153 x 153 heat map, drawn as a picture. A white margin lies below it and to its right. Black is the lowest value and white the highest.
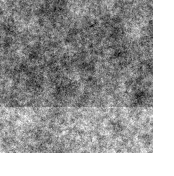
Histogram: bell-shaped. Grain: blotchy. Seam: horizontal, 70% of the way down, the bottom part higher. Stripes: none.
